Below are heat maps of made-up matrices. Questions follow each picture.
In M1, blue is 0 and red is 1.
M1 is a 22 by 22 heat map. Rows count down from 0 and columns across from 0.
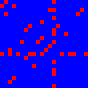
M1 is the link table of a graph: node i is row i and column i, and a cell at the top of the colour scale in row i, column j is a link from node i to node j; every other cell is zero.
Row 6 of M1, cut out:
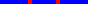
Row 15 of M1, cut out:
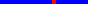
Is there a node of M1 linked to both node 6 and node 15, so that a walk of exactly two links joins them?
no
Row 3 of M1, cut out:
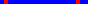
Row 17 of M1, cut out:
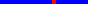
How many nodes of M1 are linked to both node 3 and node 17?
0
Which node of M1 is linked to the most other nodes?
node 13
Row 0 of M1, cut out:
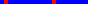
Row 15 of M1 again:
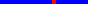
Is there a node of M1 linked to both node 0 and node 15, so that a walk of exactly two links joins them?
yes
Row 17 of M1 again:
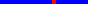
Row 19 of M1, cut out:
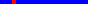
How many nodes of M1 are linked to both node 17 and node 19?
0
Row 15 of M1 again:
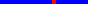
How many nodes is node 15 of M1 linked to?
1
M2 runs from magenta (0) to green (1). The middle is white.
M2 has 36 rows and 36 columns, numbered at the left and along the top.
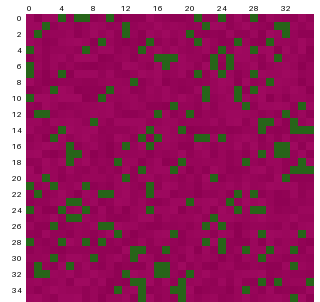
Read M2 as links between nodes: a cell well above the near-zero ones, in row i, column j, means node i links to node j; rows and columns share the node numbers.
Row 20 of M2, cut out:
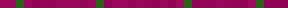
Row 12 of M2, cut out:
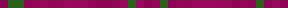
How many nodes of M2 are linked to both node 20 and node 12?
2
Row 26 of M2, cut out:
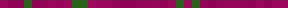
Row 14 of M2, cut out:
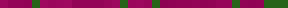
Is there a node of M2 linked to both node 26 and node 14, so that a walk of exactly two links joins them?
no
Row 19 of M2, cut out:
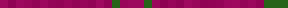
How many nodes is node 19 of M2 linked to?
5
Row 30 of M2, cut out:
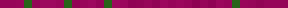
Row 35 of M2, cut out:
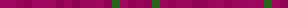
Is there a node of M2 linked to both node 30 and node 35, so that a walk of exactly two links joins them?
no
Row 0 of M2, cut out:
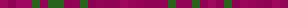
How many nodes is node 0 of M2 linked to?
7
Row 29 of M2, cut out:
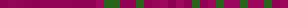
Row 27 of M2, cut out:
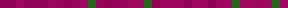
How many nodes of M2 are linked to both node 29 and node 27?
0
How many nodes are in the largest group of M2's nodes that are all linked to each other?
5
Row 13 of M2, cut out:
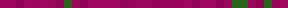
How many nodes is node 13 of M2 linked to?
4
